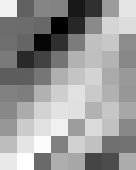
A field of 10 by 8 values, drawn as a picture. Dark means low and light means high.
Mirror symmetry: none. Ninth with the lowest average: top middle. Ninth with the highest average: bottom left. Grain: diagonal, up to the right.
